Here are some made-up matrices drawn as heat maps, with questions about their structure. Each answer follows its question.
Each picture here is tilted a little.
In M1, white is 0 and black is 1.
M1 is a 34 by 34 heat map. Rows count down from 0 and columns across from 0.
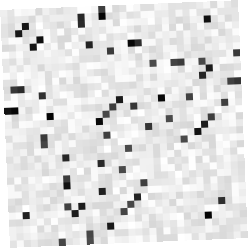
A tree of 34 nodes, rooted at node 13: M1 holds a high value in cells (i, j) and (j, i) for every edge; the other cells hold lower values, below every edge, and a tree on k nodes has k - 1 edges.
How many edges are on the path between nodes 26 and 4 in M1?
10
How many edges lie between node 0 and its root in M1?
7
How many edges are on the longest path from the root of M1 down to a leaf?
14
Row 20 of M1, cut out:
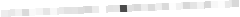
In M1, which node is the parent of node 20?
17
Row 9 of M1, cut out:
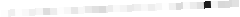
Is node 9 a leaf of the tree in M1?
yes
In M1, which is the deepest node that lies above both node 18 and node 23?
16
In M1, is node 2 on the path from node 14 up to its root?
yes
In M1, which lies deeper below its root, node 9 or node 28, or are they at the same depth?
node 28
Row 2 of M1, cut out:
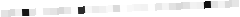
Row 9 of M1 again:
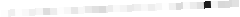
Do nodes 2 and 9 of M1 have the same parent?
yes
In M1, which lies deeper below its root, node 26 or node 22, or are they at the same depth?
the same depth
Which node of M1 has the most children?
14
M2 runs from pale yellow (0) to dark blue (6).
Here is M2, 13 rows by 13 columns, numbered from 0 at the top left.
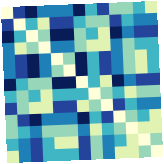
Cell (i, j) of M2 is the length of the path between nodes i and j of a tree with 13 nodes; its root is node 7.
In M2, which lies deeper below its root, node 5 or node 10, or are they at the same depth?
node 5
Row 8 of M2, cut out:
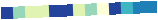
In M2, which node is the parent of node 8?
3
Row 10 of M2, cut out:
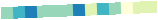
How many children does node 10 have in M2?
2
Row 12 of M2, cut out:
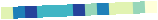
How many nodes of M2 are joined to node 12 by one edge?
3
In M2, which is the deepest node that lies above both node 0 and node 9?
12
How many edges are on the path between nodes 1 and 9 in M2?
5
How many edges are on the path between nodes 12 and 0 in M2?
1
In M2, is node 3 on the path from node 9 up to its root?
no
